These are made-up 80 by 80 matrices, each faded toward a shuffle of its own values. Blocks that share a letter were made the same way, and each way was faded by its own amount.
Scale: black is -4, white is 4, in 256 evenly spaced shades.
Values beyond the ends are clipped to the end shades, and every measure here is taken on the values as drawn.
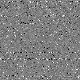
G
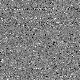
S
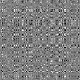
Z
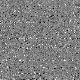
G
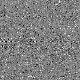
S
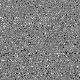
G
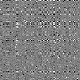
Z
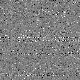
G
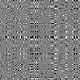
Z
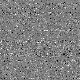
G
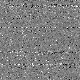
G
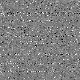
G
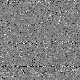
G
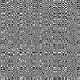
Z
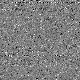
S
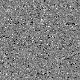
S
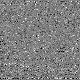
G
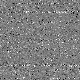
G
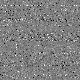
G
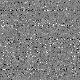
G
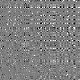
Z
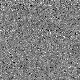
S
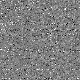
G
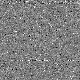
S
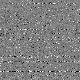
G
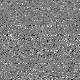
G
